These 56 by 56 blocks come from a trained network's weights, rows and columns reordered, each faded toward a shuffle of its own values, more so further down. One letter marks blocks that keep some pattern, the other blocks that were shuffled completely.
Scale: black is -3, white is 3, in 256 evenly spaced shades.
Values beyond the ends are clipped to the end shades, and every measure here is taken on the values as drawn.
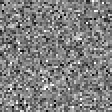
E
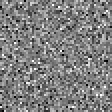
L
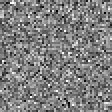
L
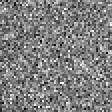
L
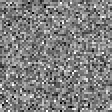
L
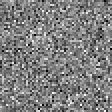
E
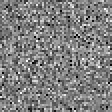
E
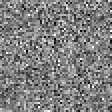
E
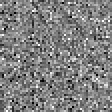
E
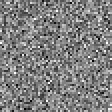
L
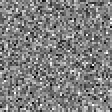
L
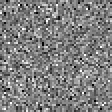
E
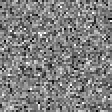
L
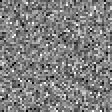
L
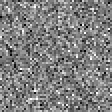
L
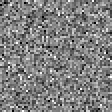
L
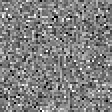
E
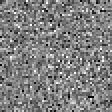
E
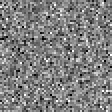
L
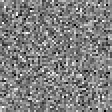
L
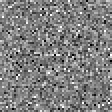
E
